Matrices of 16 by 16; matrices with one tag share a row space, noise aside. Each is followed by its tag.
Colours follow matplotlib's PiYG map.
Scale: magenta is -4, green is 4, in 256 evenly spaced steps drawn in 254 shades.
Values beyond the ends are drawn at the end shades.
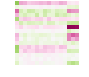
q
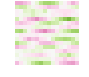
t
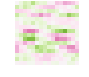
t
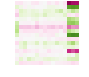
q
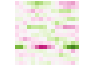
t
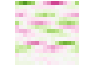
t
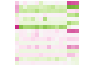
q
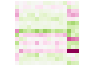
q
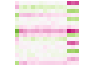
q
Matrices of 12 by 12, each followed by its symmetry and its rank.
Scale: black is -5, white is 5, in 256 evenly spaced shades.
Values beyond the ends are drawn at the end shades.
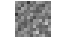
symmetric, full rank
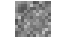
symmetric, full rank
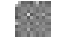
symmetric, rank two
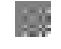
symmetric, rank one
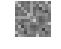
symmetric, full rank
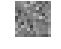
antisymmetric, full rank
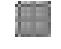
symmetric, rank one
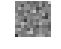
antisymmetric, full rank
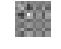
symmetric, rank two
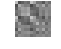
symmetric, rank two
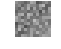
symmetric, full rank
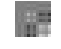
symmetric, rank one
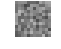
antisymmetric, full rank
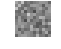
symmetric, full rank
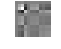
symmetric, rank one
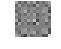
symmetric, rank two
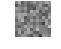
antisymmetric, full rank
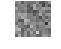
antisymmetric, full rank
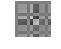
symmetric, rank one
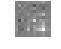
symmetric, rank two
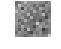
symmetric, full rank
